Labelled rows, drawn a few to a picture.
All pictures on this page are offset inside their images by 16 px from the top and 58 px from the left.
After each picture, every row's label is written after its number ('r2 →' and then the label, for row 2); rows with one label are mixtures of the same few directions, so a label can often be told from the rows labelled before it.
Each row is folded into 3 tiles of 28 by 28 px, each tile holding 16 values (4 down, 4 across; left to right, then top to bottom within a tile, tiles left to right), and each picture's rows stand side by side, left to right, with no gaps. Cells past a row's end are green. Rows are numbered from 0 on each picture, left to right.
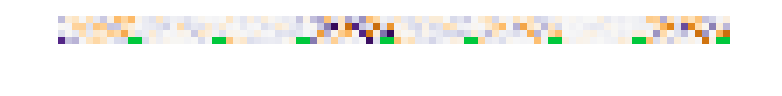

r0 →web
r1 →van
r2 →web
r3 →van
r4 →web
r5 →van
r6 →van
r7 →van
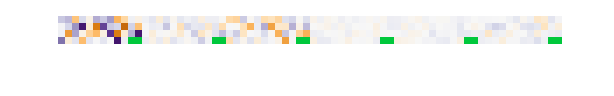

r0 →van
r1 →van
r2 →van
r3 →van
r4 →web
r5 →van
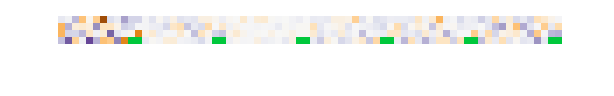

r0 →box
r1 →van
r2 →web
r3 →box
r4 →box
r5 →van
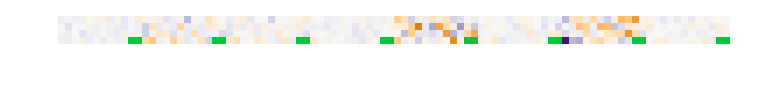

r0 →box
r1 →box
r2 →box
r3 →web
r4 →van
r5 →van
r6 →web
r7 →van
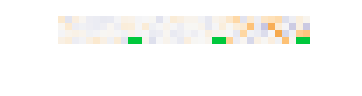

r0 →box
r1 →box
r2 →van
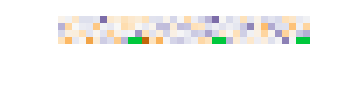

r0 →box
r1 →web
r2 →van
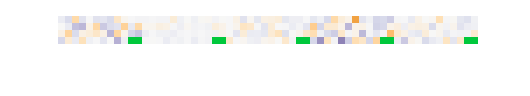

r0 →van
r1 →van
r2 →van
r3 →box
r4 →box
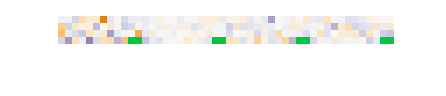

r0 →box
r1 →web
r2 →box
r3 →van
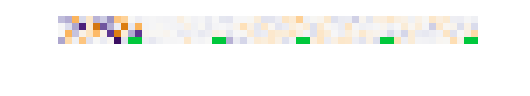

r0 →van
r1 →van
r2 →web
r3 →box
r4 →van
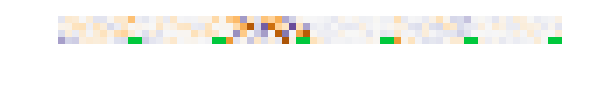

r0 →web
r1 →web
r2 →van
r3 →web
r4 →web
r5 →van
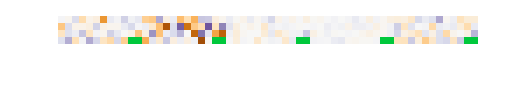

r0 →box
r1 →van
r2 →box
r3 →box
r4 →box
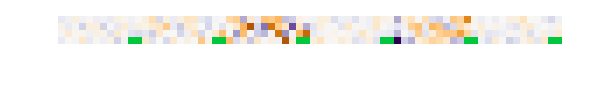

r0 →van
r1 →van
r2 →van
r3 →box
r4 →web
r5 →box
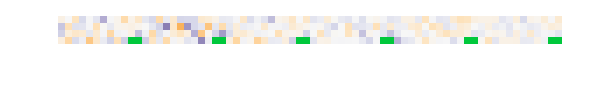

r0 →box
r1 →van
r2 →box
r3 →van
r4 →web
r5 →box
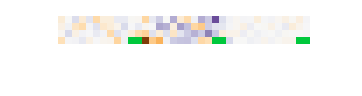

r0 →van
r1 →web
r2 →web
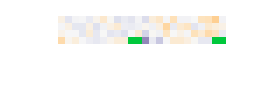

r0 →web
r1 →web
